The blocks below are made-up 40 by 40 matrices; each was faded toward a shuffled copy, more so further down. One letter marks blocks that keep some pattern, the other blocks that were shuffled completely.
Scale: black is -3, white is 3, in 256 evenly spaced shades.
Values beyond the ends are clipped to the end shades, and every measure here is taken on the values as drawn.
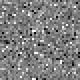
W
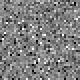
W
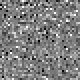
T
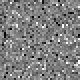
W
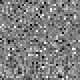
T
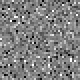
W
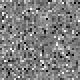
T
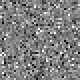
W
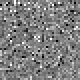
W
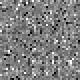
T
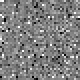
T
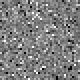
W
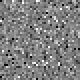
W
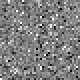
T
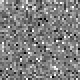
T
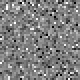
W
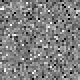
W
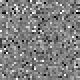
T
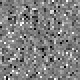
T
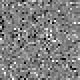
T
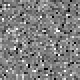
W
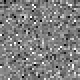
T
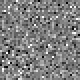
W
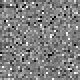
T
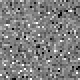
W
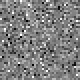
T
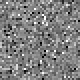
W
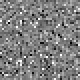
T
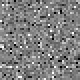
T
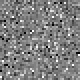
W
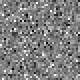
T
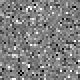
W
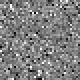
W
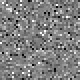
W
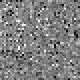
T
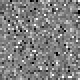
W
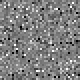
W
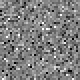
W
